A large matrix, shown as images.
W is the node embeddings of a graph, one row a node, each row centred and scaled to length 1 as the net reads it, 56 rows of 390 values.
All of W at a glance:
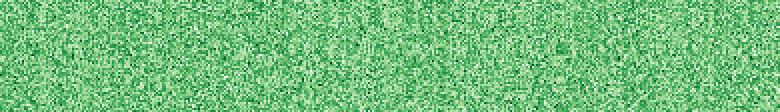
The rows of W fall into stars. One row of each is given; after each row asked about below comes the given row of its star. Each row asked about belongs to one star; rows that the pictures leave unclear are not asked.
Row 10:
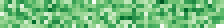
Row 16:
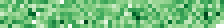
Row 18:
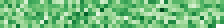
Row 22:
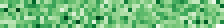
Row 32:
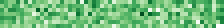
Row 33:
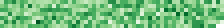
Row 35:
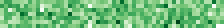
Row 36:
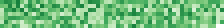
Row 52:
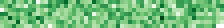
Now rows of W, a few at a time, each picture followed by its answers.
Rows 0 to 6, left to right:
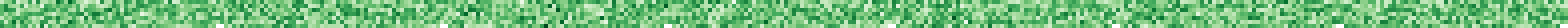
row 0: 33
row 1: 35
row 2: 18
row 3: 16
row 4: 22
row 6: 33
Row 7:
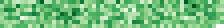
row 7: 22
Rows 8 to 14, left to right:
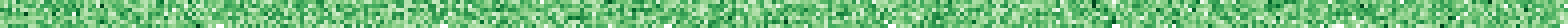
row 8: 10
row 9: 32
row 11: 33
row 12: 22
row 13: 32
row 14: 52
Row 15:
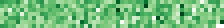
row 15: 36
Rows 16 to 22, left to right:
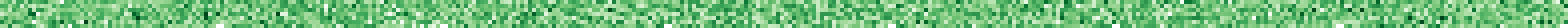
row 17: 10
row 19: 10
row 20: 33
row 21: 16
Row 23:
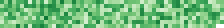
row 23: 22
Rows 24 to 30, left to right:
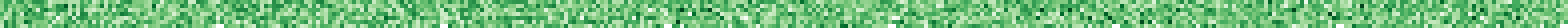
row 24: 18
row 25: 52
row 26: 52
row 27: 36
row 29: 33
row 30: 10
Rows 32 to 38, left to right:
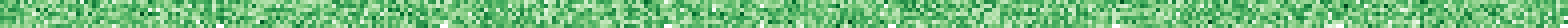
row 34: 18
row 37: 16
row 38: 32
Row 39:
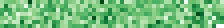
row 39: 33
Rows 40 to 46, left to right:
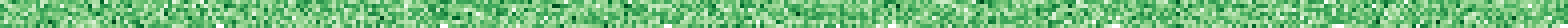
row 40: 33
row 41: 32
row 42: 22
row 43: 35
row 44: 32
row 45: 32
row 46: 16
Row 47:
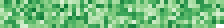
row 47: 18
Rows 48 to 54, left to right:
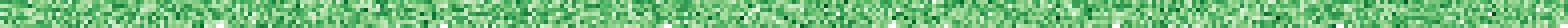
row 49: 10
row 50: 32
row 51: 36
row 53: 22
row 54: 16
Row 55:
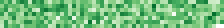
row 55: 22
